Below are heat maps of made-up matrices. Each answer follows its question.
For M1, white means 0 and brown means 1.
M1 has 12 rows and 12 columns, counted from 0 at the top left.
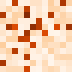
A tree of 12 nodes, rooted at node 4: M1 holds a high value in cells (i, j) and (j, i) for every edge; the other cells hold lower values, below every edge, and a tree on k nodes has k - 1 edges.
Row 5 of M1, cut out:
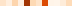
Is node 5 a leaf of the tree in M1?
no
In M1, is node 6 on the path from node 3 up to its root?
yes
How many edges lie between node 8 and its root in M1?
2
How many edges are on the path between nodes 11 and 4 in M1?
1
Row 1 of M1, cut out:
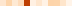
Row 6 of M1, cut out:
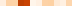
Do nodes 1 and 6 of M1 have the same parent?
yes
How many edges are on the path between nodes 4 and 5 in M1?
1
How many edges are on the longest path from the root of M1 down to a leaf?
3
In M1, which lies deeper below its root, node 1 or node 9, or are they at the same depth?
the same depth
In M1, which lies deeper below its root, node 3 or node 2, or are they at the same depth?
node 3
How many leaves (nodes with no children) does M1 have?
7
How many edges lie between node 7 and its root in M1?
2
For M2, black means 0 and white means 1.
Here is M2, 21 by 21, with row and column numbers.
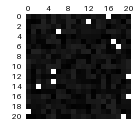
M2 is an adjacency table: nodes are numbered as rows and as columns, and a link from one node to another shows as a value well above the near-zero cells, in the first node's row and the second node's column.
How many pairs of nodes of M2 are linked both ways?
0
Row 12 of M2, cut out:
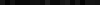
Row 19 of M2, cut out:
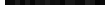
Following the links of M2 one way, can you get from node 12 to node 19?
yes
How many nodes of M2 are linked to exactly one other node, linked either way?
8
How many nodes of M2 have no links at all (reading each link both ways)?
6
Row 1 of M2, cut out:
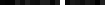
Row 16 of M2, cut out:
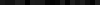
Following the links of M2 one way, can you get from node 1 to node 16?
yes
